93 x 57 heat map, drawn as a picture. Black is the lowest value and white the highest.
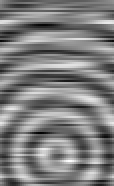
The histogram is bell-shaped. Concentric rings centre on the bottom middle. Streaks run across, left to right. No overall slope runs across the table.
